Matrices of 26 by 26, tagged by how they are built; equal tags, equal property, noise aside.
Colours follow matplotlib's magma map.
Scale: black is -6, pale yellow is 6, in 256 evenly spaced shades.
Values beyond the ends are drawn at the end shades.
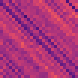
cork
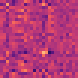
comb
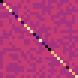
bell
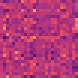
comb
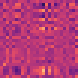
comb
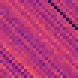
cork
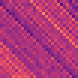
cork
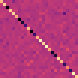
bell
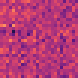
comb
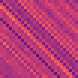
cork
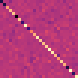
bell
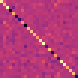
bell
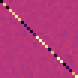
bell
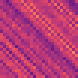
cork
